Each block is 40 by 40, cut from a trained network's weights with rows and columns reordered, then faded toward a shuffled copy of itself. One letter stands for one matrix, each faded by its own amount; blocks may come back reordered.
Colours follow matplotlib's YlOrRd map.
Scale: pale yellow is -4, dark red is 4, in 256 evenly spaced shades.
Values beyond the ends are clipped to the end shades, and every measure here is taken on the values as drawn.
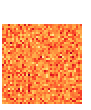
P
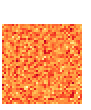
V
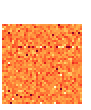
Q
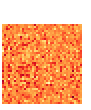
V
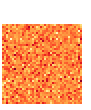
V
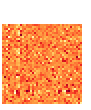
V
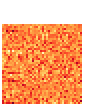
P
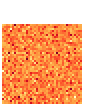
Q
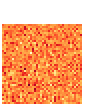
V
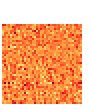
P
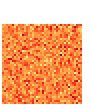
V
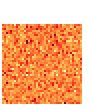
Q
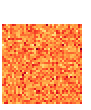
P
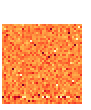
Q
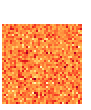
V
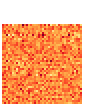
P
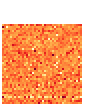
Q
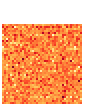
Q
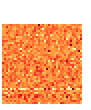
Q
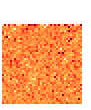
Q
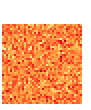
Q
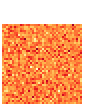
Q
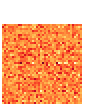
P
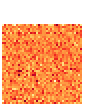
P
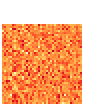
V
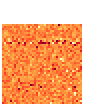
Q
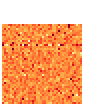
Q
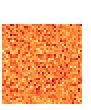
V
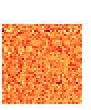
P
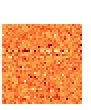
Q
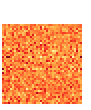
P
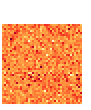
Q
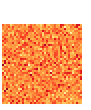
Q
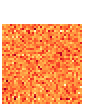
Q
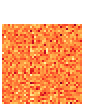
V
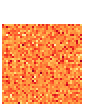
V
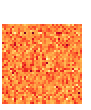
P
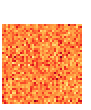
P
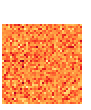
P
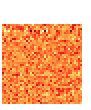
P
